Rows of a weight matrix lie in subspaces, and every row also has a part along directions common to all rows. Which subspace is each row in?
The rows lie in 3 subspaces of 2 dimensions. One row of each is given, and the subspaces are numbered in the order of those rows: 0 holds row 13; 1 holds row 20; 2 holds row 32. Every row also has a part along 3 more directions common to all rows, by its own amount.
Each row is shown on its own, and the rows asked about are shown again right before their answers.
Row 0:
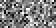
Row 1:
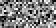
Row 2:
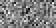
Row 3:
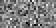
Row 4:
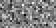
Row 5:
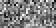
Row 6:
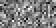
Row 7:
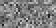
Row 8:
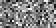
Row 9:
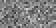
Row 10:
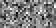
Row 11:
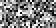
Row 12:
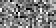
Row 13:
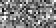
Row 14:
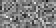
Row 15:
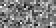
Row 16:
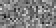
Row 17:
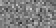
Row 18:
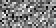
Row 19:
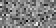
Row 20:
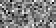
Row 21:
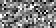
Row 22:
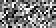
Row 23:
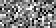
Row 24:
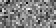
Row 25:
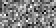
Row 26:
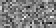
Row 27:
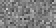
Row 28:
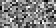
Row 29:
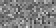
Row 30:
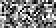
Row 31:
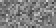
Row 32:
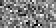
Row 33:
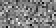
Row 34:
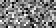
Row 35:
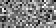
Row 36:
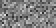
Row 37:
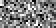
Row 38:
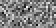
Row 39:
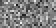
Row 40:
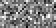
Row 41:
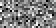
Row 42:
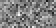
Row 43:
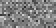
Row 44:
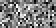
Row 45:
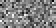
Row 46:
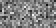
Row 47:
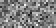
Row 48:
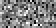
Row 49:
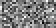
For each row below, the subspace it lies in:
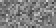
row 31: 2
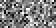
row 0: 1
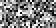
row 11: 2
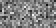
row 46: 0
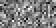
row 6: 1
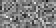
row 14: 0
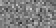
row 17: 2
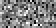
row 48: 2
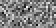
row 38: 1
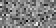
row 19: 2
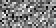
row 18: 1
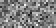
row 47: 2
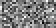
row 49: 0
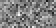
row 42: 2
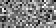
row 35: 0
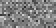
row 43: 0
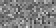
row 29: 0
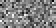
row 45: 1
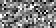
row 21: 1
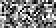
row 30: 0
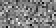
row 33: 2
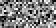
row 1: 0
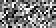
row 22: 1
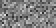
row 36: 1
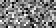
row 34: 1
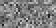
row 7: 0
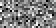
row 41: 2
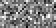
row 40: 0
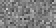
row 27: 1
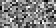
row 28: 0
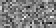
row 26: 0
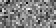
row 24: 0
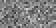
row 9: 1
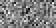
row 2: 1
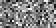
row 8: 0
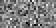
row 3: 2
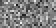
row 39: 2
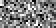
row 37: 2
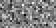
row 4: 1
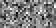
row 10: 0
